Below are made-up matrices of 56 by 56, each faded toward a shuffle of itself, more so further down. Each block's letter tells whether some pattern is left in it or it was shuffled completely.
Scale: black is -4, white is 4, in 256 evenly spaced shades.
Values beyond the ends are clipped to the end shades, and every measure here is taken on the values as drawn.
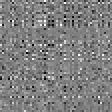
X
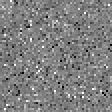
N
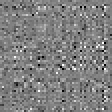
X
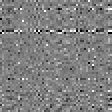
X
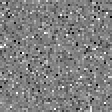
N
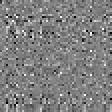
X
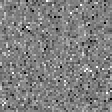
N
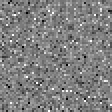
N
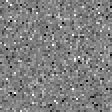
N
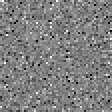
N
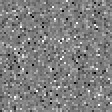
N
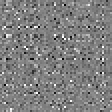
X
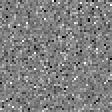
N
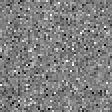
N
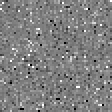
N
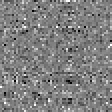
X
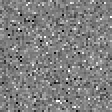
N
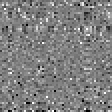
X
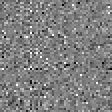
X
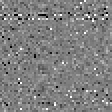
X
